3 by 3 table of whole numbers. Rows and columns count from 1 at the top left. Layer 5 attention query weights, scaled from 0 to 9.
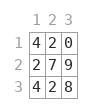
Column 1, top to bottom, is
4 2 4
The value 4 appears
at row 1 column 1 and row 3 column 1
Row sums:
6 18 14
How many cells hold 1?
0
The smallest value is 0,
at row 1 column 3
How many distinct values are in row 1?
3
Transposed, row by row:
4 2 4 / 2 7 2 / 0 9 8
